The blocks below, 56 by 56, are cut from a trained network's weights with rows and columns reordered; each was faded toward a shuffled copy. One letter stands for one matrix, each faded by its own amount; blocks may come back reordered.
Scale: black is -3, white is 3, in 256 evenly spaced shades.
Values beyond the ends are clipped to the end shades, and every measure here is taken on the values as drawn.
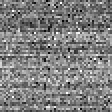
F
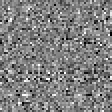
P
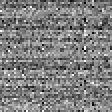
F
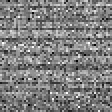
F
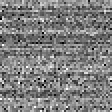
F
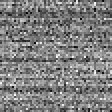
F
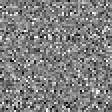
P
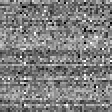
F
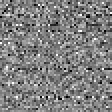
P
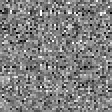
P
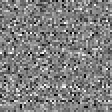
P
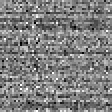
F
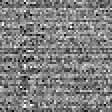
F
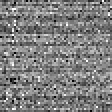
F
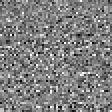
P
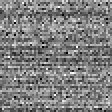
F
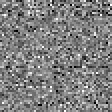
P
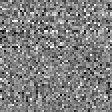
P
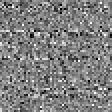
P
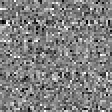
P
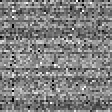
F
